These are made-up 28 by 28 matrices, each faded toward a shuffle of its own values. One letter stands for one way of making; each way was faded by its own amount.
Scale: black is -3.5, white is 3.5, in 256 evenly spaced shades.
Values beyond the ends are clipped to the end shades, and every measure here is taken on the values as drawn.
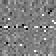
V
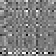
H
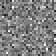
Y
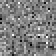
Y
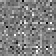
Y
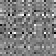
H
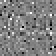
V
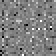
V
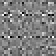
H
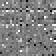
V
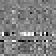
H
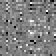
V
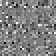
V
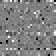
V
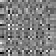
H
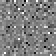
V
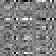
H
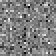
Y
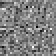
Y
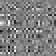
H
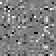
V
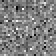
Y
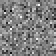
Y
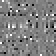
V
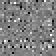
V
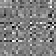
H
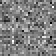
Y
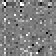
V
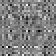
H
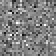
Y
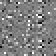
V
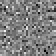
Y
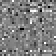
V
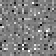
V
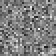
Y
